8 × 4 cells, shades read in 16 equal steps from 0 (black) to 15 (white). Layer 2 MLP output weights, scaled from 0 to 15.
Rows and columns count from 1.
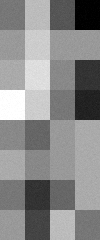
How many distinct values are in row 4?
4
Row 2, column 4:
9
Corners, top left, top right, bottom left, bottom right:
7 0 9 7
